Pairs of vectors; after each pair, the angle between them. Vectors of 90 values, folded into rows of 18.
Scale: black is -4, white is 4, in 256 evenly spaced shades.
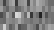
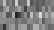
nearly opposite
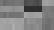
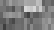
nearly opposite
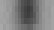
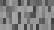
orthogonal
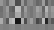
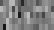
orthogonal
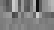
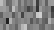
partly aligned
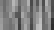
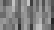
nearly parallel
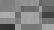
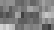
nearly opposite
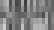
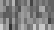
partly aligned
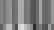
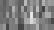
partly opposed
